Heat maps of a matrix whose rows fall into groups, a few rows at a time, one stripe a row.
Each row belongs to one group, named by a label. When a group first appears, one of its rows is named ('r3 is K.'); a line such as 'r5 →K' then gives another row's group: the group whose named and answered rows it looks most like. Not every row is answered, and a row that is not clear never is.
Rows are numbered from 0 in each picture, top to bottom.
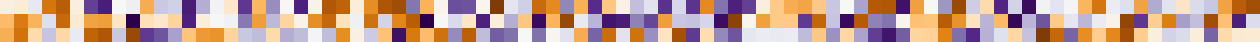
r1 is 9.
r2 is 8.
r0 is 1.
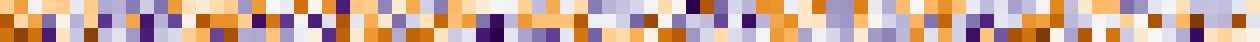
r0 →9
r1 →8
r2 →8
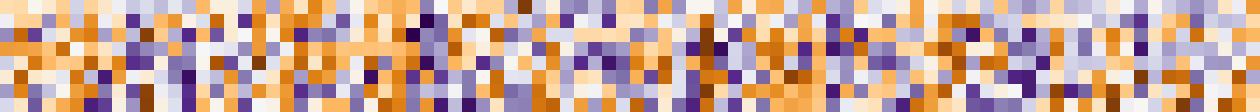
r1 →9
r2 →1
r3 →9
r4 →9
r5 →1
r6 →1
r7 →1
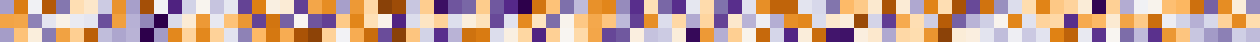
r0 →1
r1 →8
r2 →9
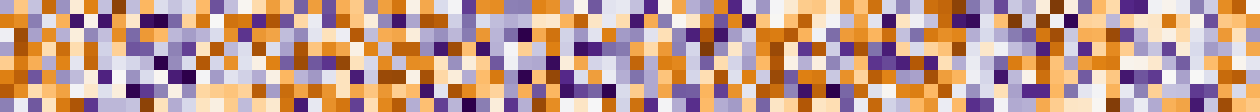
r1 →8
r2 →1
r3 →9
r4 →8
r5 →1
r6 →9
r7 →1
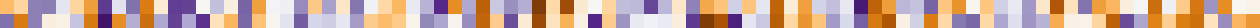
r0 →1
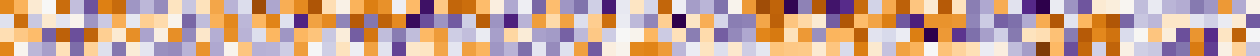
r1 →1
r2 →8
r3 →8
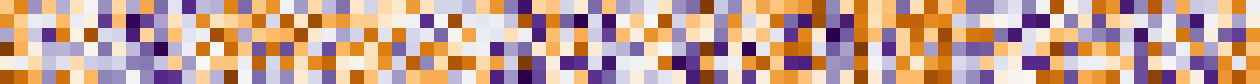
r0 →1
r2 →9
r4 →9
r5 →8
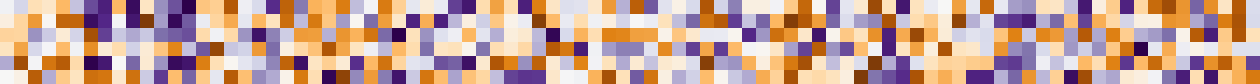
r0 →1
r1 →1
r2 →8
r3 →9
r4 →1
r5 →8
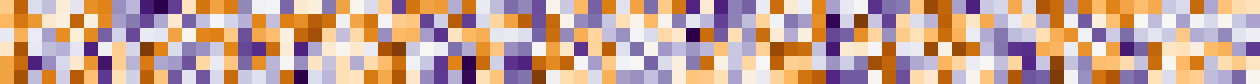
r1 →9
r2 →9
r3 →1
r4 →1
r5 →1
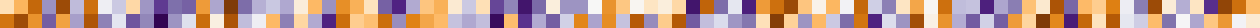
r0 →8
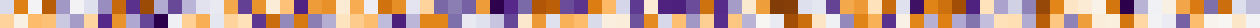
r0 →1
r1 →8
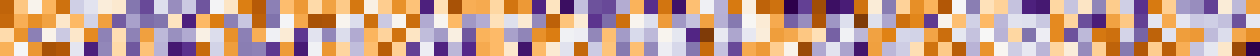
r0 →9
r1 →9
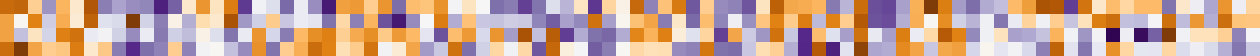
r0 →8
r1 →8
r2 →9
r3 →9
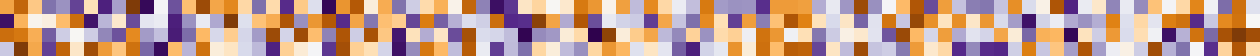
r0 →8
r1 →1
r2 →8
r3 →8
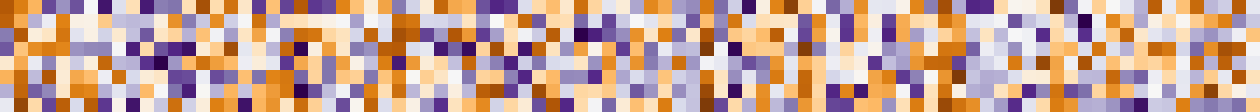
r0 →8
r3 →1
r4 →8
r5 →1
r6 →1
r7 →9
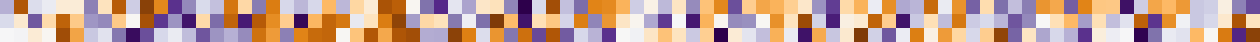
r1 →1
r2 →9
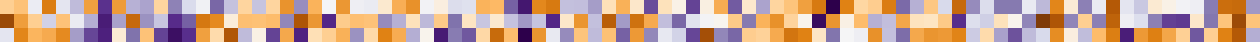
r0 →1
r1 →8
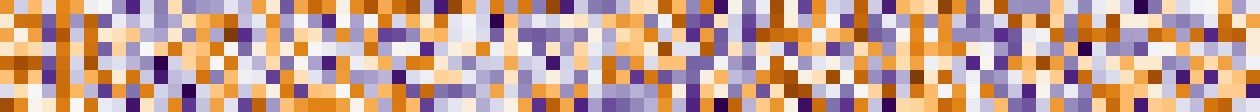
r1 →8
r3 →9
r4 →8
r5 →8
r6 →1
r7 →9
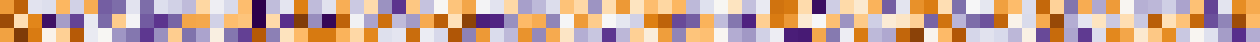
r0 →8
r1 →8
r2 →9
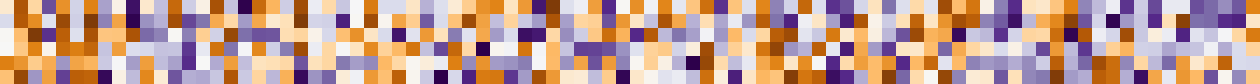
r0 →9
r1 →9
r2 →8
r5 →1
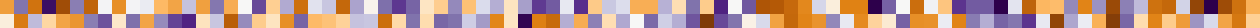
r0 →8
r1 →1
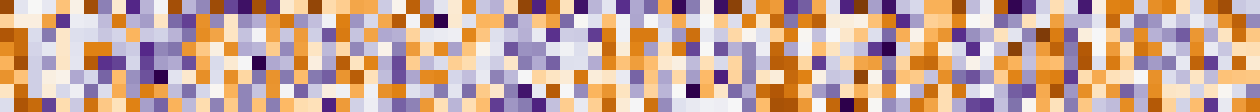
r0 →9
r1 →1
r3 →8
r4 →8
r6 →1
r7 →8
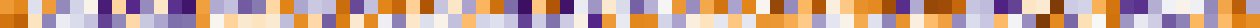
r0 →1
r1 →8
